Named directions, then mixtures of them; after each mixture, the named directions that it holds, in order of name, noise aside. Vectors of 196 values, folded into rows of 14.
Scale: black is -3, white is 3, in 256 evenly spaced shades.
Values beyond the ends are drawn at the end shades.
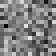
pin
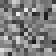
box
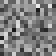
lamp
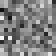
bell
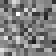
box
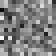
bell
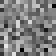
lamp, pin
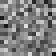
lamp, pin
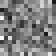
bell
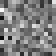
bell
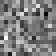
box, lamp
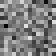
pin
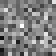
bell, box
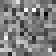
box, lamp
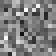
box, lamp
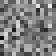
lamp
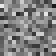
box, pin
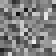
box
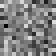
pin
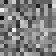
bell, lamp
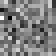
bell, lamp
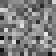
bell, box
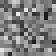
box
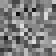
box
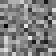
box, pin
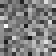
pin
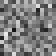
lamp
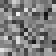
box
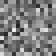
lamp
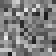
box, lamp
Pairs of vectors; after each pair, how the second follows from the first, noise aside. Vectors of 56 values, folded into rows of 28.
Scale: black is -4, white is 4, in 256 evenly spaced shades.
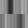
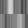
negated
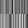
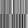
negated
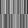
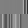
partly zeroed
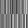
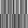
wrapped around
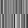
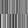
wrapped around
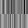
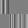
partly zeroed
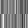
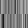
negated
